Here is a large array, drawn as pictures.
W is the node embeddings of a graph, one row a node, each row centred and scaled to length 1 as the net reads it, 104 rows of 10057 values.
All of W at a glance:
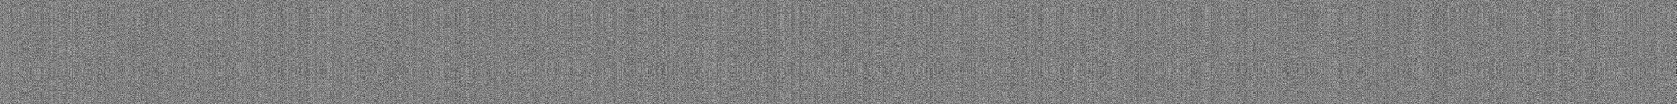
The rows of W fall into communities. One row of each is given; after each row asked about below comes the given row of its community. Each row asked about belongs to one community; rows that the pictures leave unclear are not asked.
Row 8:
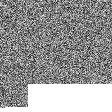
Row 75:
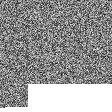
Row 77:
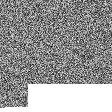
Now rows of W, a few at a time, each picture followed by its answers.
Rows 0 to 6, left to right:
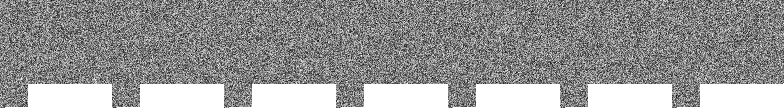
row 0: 75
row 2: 75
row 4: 8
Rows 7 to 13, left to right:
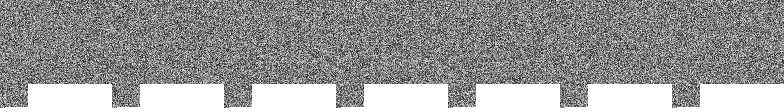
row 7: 77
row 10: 75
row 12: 8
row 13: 77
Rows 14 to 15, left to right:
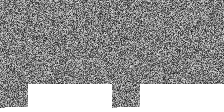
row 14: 75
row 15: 75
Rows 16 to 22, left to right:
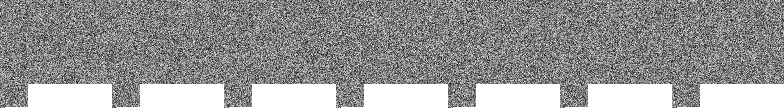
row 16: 75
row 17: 8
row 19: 75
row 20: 77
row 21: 75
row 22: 8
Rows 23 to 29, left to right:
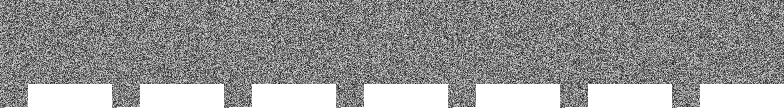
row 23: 75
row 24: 77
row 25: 77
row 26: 8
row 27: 75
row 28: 77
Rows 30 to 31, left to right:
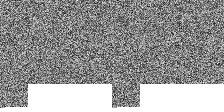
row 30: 75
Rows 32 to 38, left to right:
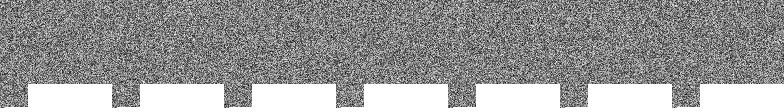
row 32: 8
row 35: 8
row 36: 77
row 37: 75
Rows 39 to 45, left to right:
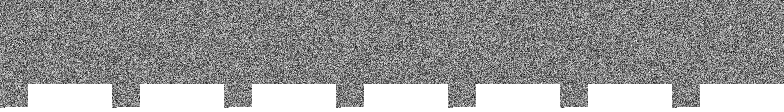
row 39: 75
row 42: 77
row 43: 77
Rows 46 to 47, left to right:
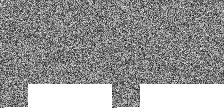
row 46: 8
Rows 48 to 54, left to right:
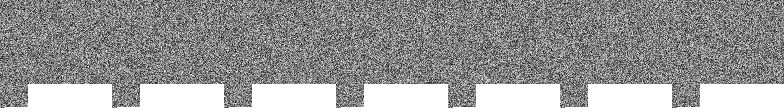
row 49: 77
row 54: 75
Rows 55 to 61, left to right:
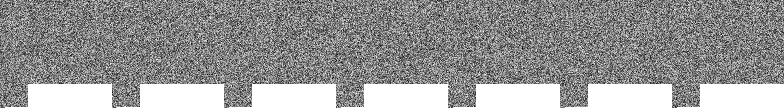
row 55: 8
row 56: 8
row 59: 75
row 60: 77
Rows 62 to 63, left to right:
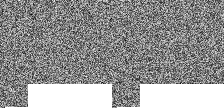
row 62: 8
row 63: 77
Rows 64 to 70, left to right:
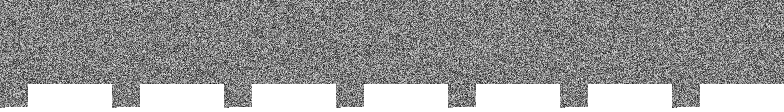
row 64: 77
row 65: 77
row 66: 8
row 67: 8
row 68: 77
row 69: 77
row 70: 77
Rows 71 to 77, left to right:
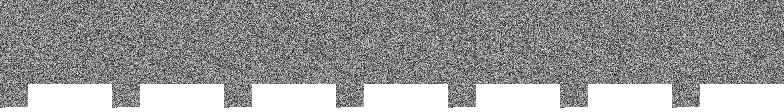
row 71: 77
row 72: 75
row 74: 77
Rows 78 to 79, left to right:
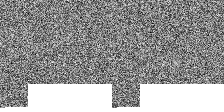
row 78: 77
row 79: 75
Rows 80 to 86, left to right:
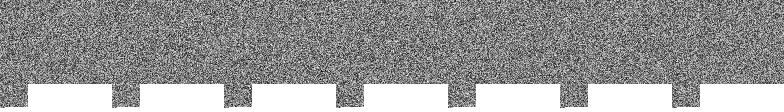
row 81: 75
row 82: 77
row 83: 8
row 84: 77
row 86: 8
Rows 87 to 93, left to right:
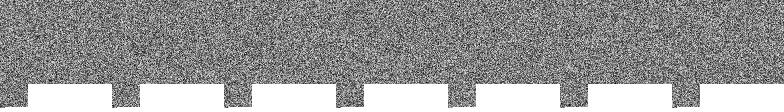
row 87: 77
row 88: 8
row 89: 8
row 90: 75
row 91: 77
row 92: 77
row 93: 77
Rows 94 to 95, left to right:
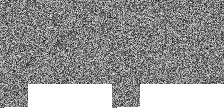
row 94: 75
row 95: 77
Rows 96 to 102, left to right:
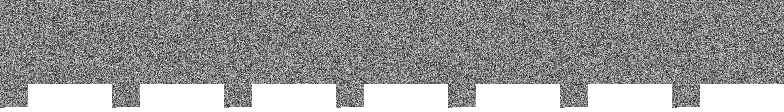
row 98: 75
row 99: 8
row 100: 77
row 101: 8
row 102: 75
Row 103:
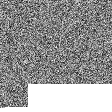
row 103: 75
